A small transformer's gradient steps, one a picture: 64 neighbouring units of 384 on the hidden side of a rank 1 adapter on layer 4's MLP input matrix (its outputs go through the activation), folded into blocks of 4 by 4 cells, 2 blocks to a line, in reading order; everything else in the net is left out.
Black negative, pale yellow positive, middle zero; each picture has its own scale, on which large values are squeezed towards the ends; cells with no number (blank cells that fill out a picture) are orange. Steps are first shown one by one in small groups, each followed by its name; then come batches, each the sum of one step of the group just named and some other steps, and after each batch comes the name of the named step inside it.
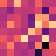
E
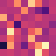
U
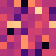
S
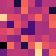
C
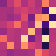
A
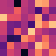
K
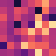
K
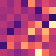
S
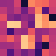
S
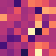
K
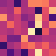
K
